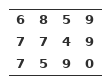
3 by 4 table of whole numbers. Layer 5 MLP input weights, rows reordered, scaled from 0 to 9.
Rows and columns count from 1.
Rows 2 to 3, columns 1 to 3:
7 7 4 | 7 5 9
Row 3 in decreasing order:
9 7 5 0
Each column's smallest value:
6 5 4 0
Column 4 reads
9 9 0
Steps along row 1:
up down up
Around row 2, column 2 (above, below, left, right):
8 5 7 4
